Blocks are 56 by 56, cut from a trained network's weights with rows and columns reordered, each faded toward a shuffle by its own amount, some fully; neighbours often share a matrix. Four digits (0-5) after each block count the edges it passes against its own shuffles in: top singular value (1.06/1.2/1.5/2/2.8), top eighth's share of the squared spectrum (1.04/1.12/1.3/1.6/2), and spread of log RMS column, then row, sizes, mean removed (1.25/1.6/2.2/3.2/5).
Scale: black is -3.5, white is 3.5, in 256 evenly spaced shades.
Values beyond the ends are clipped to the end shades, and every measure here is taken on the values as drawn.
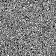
0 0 0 0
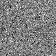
0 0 0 0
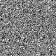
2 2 0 1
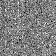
1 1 0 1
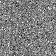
0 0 0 0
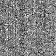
2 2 0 1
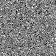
0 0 0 0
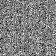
1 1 0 0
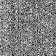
2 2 0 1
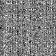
3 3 0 2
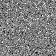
0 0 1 0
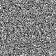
1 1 0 0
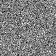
0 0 0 0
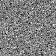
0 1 0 0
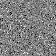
1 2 1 0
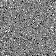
1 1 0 0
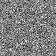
1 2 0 0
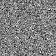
1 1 0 0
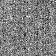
2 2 0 1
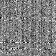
3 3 1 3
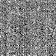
2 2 0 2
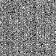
2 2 0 2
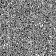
1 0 0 0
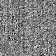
2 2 0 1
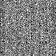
2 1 0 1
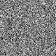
3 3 1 0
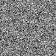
2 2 0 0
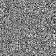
3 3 1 1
